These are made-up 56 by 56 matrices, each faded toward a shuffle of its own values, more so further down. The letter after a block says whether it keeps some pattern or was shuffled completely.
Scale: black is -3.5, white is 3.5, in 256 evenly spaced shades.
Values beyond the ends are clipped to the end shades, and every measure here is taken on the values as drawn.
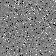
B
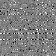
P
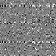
P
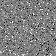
B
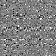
P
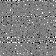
P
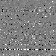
P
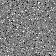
B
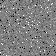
B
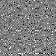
P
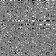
P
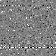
P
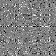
P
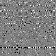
P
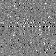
P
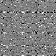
P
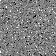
B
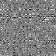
P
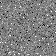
B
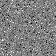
B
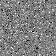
B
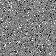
B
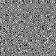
P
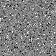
B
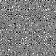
P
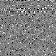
P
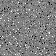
B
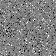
B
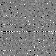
P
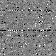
P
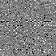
P
